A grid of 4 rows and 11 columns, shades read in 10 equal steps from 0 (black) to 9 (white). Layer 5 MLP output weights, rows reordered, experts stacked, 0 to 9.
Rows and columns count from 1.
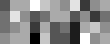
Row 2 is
4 8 5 3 4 6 6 3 5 2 4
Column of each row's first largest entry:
4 2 10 9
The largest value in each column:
5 8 6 9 7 6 6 8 9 7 6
